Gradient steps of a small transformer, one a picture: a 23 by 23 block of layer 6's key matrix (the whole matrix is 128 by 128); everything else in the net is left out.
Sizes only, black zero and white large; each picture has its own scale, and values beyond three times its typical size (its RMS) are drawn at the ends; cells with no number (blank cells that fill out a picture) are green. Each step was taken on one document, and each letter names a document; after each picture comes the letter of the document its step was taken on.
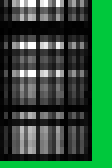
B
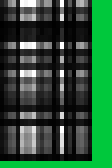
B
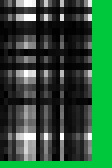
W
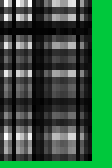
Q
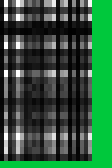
Q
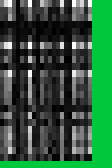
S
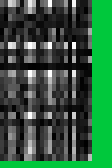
S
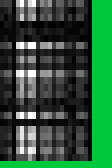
B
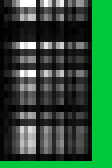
B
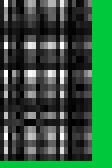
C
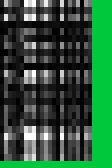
W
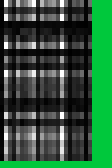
Q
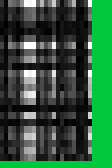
S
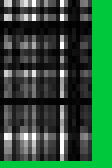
W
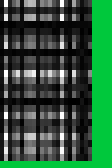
Q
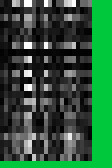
W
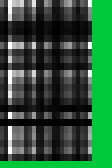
S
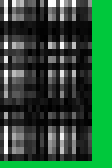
C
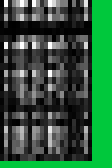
B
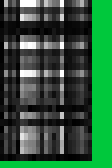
Q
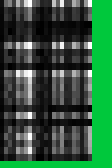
S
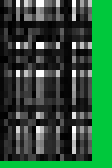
B
